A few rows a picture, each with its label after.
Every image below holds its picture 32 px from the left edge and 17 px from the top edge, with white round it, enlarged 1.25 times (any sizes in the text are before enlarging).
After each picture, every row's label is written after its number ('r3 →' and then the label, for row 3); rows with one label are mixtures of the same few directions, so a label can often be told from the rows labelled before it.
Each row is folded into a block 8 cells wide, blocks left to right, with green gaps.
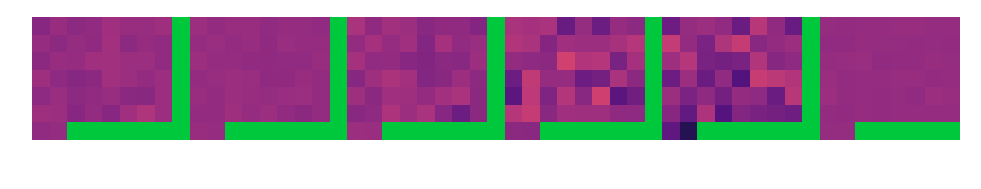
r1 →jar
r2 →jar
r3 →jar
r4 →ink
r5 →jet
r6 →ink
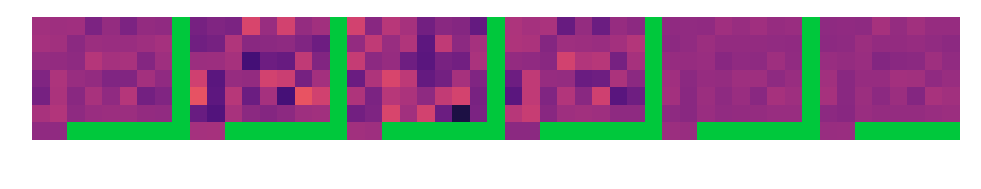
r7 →ink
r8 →ink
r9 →jar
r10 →ink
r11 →ink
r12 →ink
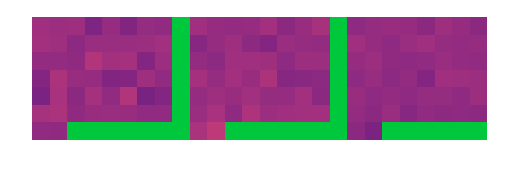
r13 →ink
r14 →jet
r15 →jet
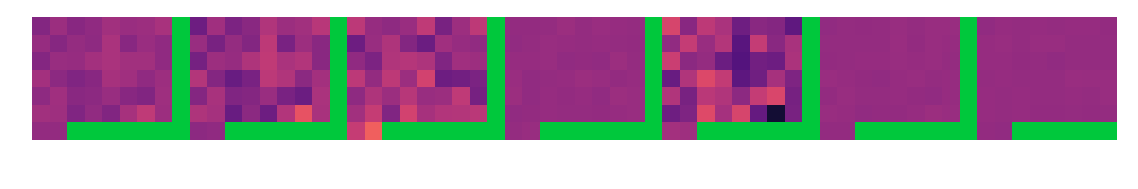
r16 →jar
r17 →jar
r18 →jet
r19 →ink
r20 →jar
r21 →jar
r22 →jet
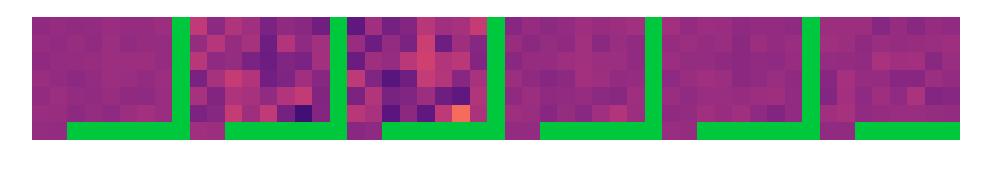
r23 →jar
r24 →jar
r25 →jar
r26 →jar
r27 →jar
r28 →ink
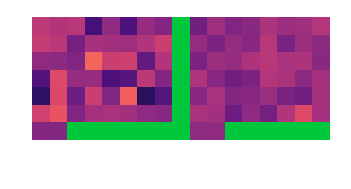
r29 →ink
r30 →jar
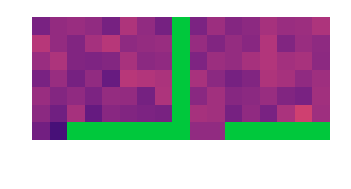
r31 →jet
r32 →jar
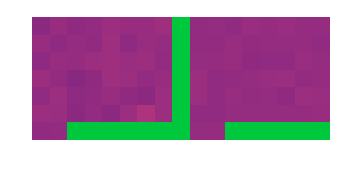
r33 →jar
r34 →ink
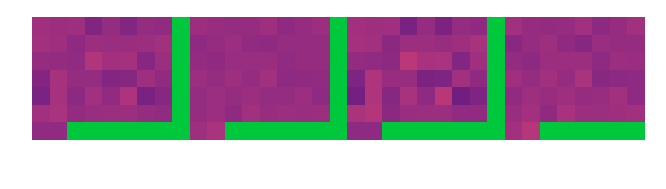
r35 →ink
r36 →jet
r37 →ink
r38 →jet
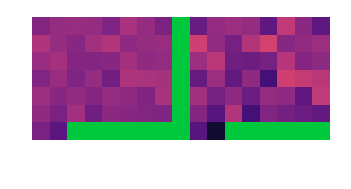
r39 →jet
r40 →jet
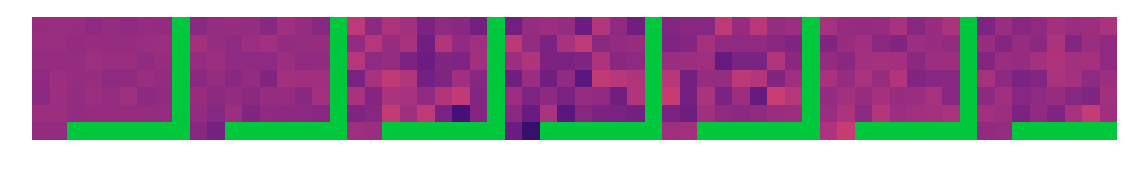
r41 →ink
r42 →jet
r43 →jar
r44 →jet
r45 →ink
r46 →jet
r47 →jar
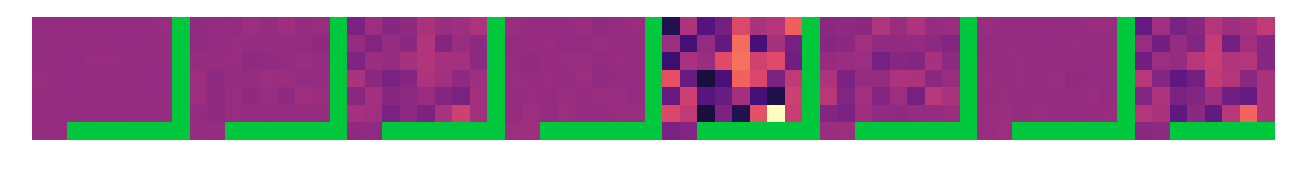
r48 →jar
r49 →ink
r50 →jar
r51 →jet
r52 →jar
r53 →ink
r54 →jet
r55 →jar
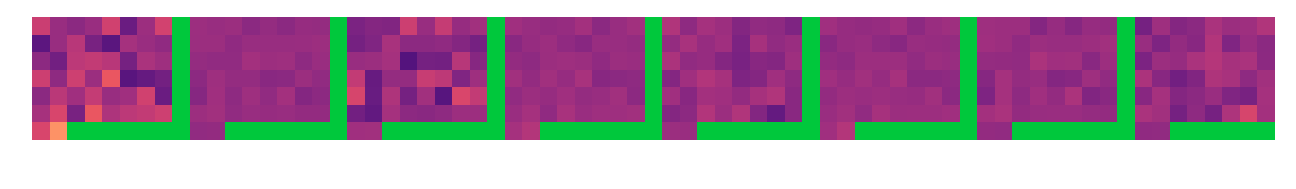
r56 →jet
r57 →ink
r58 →ink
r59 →jet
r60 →jar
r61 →jet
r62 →ink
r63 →jar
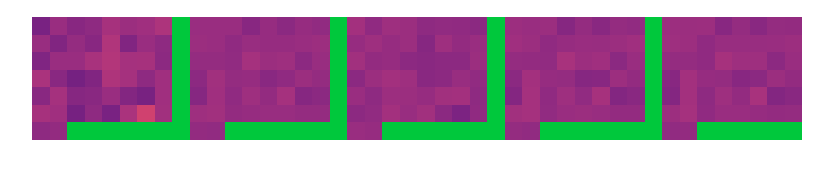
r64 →jar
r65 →ink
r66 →jar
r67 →ink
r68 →ink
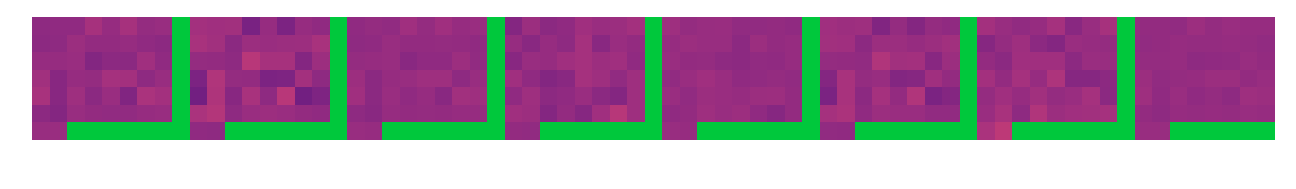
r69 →ink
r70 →ink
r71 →ink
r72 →jar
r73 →jar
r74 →ink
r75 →jet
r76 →ink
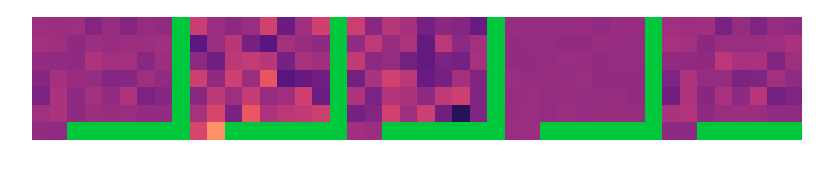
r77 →ink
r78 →jet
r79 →jar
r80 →jet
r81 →ink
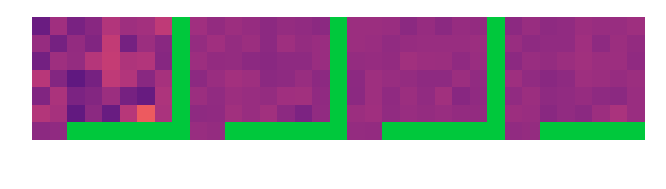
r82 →jar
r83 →jar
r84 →ink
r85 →jar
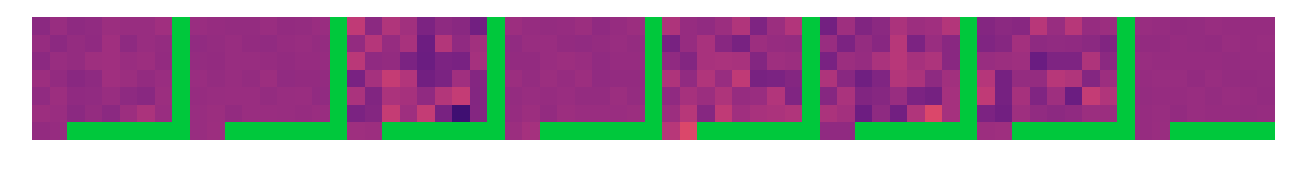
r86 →jar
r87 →jet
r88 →jar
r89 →jet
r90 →jet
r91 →jar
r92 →ink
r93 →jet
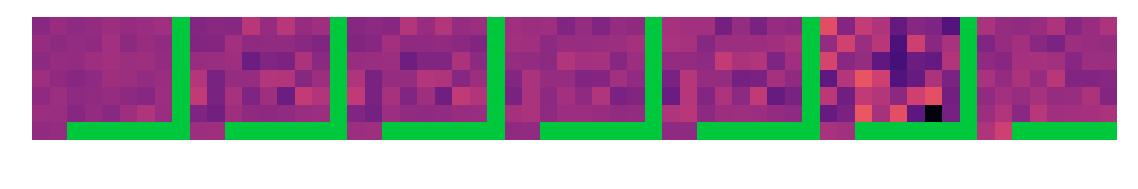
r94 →jar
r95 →ink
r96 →ink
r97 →ink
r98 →ink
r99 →jar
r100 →jet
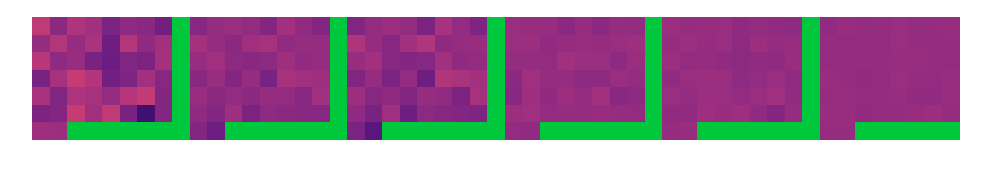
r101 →jar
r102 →jet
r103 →jet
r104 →ink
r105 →jar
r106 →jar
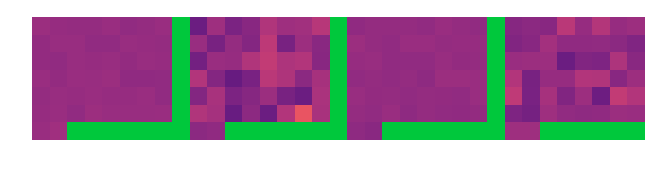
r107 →jet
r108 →jar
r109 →jet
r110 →ink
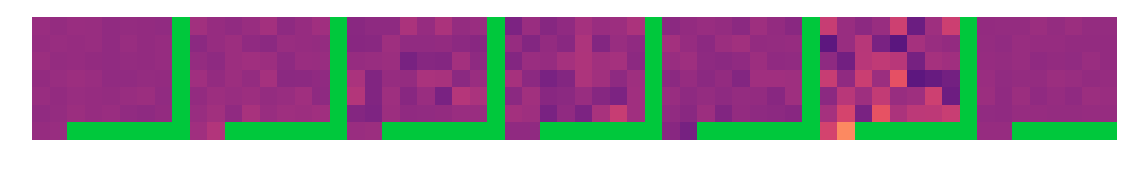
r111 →jar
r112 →jet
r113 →ink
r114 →jar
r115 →jet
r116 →jet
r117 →ink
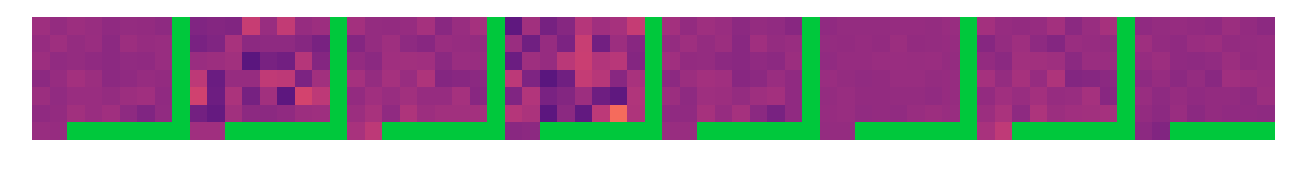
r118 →jar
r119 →ink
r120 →jet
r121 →jar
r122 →jar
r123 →jar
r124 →jet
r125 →jet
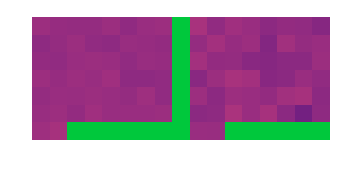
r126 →jet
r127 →jar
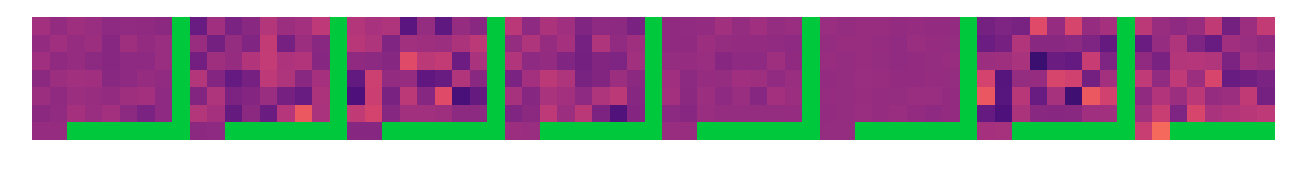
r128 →jar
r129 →jar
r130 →ink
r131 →jar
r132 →ink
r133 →jar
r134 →ink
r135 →jet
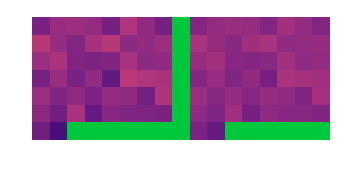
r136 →jet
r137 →jet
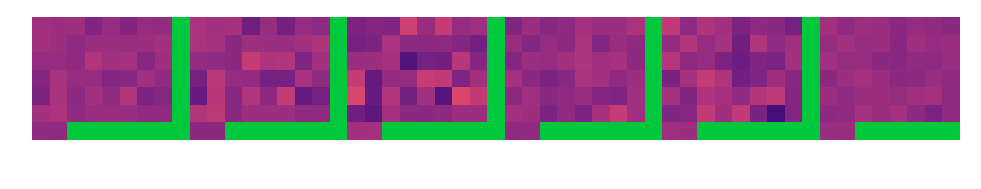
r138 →ink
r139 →ink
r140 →ink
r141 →jar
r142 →jar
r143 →jar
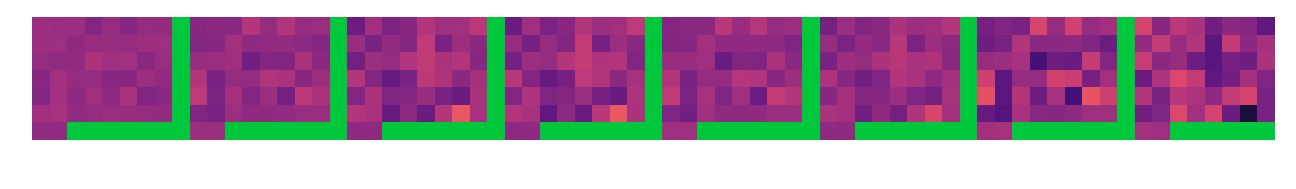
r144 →ink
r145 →ink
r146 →jar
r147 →jar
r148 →ink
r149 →jar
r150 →ink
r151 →jar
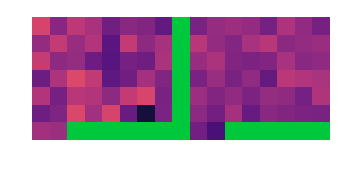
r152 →jar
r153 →jet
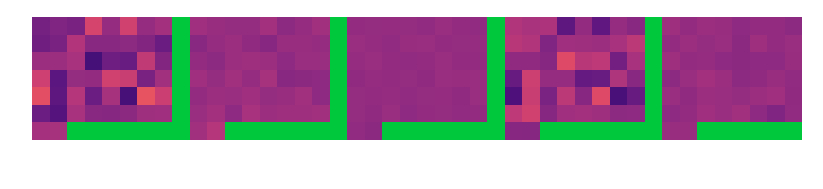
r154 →ink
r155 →jet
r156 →jet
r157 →ink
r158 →jar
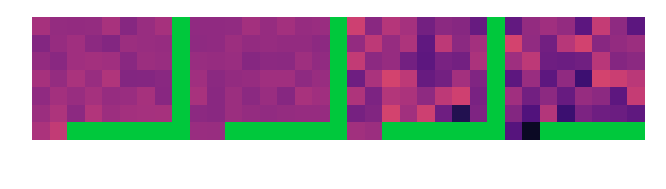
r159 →jet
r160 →ink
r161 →jar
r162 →jet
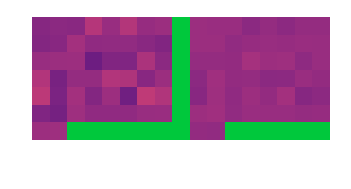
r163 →ink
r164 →ink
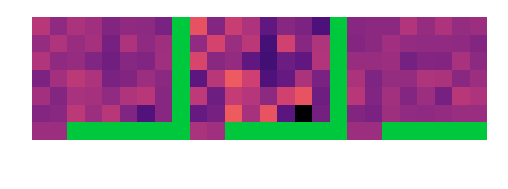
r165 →jar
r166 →jar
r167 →ink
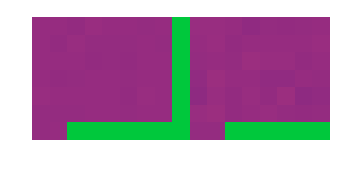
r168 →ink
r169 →ink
